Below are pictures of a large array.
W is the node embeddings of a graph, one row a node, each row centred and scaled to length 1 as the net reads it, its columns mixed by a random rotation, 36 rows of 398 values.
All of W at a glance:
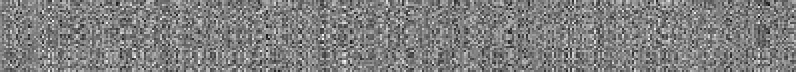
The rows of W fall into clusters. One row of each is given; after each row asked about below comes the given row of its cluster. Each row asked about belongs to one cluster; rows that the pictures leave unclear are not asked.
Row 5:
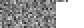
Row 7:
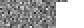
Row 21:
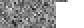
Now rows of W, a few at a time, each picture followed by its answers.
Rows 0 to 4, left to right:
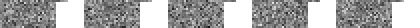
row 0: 21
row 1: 21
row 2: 21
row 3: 7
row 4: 21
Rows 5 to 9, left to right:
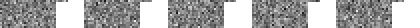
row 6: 5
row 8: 21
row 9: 5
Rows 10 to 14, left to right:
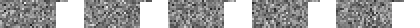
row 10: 7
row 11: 7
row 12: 5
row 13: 5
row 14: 21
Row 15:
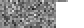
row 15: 21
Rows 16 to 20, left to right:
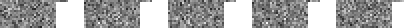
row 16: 21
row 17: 5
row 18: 5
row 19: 5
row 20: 21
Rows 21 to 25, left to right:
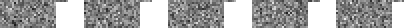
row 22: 5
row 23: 21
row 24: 7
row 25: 5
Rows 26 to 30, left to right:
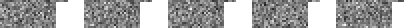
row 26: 7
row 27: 7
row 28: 7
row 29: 5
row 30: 7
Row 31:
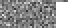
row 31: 7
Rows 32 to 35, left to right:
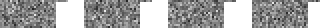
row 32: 21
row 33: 5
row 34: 7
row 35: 7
